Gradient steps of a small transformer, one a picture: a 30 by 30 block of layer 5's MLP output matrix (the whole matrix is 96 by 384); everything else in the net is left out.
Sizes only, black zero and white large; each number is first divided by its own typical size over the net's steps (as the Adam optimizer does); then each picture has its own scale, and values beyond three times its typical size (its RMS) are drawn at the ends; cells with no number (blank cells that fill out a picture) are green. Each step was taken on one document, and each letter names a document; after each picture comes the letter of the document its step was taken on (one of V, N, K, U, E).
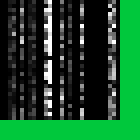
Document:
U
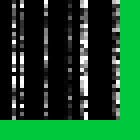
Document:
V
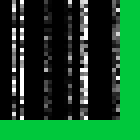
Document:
V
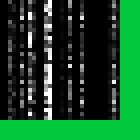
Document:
U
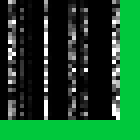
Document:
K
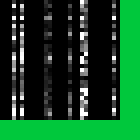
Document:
V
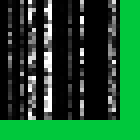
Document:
U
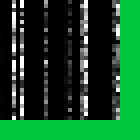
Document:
V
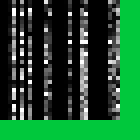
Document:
V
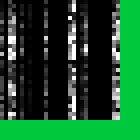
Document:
K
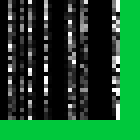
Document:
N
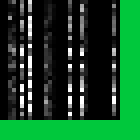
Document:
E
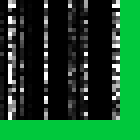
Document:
K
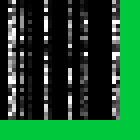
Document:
K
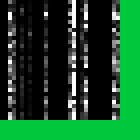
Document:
K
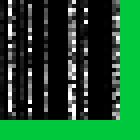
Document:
K
